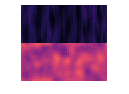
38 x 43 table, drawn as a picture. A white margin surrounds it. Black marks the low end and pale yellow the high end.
The table splits into 2 rows of 1 panel. Panel 1,1: very low, streaked downward, faint in contrast. Panel 2,1: middling, blotchy.
